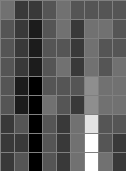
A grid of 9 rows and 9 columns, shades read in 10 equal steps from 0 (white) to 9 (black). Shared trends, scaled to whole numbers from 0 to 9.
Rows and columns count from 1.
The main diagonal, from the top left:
5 7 8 6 6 7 1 6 7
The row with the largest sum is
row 3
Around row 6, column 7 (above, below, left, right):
4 1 7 5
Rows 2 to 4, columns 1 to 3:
6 7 8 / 6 7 8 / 6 7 8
